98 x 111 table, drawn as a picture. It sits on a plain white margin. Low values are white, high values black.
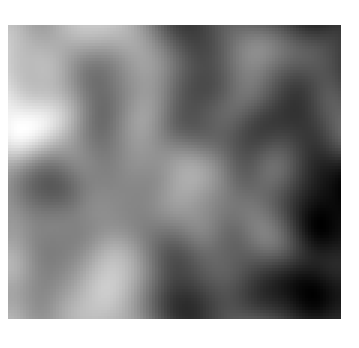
Odd rows or columns: none. Grain: smooth. Slope: up to the right. Ninth with the highest average: bottom right.
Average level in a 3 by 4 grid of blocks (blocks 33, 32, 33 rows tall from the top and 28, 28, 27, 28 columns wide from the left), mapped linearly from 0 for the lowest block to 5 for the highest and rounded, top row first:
0 2 3 4 / 1 2 2 4 / 1 1 3 5
